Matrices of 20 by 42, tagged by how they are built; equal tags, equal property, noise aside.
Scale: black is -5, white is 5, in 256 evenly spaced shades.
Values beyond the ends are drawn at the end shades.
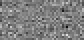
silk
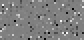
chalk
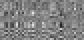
silk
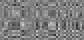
silk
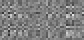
silk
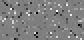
chalk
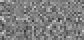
silk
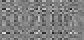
silk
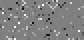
chalk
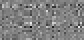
silk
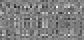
silk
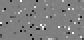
chalk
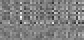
silk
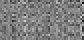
silk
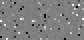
chalk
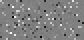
chalk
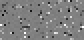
chalk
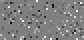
chalk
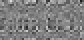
silk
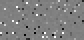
chalk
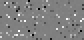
chalk
